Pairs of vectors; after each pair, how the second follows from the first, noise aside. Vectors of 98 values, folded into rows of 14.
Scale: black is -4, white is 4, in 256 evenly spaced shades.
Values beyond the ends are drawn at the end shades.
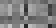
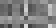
negated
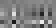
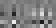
negated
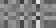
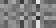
copied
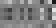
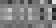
negated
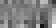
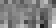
copied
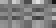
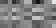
negated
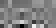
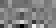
copied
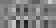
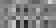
copied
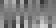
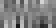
negated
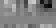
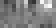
negated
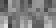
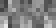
copied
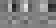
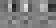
copied
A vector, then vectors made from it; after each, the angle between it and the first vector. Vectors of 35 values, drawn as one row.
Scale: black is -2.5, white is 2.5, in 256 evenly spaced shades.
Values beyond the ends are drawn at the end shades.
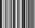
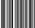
partly opposed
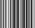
partly aligned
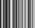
orthogonal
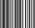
partly opposed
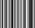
orthogonal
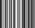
nearly parallel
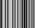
partly aligned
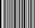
partly aligned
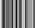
nearly opposite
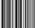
nearly opposite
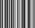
partly aligned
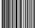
nearly opposite
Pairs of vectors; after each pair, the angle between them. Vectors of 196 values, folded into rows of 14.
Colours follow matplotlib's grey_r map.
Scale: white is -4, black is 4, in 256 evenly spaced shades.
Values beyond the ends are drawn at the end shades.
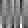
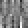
nearly parallel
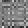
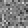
partly opposed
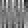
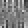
nearly parallel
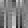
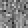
partly opposed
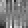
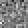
orthogonal
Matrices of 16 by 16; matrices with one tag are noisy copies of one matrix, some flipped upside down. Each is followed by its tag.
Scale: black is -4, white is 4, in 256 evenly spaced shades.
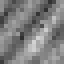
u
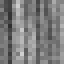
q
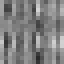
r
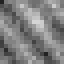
u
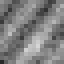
u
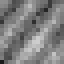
u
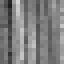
q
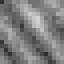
u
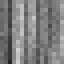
q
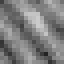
u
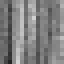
q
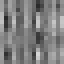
r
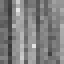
q
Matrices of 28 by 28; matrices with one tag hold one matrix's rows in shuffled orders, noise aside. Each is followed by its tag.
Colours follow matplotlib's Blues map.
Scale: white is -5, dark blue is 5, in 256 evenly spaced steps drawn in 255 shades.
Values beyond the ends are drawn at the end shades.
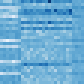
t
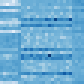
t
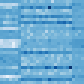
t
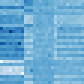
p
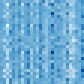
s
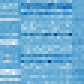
t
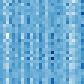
s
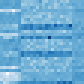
t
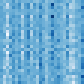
s
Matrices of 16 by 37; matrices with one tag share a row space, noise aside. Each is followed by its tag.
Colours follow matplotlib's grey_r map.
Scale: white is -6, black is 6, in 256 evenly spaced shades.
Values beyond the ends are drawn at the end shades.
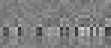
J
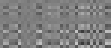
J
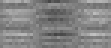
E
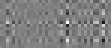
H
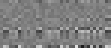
J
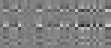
J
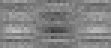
E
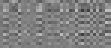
J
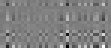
H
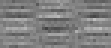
E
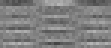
E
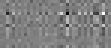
H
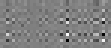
H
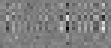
H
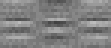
E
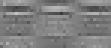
E
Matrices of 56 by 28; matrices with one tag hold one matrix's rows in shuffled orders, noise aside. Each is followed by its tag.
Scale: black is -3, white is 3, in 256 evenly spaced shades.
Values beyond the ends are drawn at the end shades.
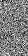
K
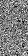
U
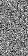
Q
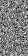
U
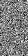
Q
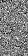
K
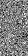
U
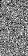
Q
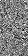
U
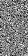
Q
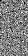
Q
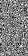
Q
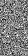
K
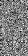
Q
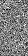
K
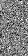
Q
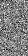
K
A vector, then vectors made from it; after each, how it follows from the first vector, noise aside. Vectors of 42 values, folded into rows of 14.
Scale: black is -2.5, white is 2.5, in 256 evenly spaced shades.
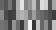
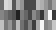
wrapped around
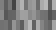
shrunk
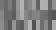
shrunk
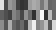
wrapped around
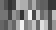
wrapped around
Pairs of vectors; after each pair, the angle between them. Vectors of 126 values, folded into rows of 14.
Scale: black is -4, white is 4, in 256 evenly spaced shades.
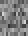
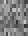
partly aligned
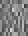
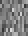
nearly parallel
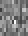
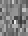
nearly parallel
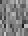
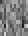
nearly parallel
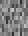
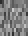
partly aligned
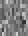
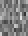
partly opposed
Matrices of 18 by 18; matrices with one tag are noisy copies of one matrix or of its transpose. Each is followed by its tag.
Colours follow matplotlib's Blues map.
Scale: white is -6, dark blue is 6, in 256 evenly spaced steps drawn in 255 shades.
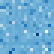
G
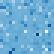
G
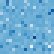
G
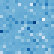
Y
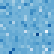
G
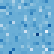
G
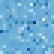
Y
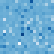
Y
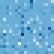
Y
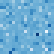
G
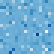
G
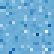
G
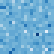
G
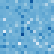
Y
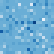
Y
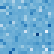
G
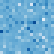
Y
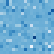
G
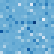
Y
